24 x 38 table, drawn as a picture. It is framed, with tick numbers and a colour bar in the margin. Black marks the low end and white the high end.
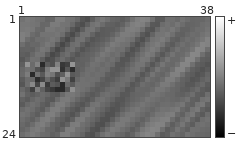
The grain runs diagonally up to the right. The middle left is the roughest part. No row or column stands out. In the middle left lies a patch that is rougher than the rest. Neither half mirrors the other.
